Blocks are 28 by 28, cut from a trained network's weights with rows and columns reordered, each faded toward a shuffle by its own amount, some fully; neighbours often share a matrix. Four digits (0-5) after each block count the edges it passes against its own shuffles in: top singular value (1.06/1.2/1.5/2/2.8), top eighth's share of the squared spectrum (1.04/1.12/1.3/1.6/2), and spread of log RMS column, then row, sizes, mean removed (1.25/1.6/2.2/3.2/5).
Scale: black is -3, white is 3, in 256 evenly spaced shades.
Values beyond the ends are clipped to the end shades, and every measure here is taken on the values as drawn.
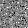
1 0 0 0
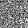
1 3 0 1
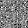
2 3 1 1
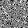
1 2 0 1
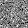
0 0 0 0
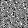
0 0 0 0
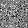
0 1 0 1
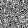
0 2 0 0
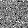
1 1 0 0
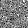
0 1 0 0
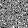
0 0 0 0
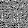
2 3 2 0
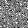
0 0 0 0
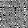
2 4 3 1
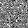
1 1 1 0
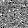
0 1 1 0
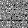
2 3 1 1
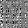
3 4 3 1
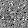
1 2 0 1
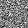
0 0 0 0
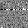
3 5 0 2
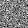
1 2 1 0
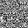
2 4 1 1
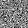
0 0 1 0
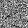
1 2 0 1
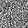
1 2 1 0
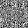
2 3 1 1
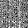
2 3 1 1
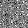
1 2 0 0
